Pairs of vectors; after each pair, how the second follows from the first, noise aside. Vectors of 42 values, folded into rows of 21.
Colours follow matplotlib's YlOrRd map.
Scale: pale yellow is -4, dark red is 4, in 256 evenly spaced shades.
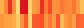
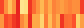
negated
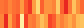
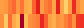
negated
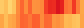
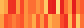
sign-scrambled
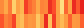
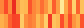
sign-scrambled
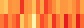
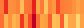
negated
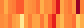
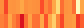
negated
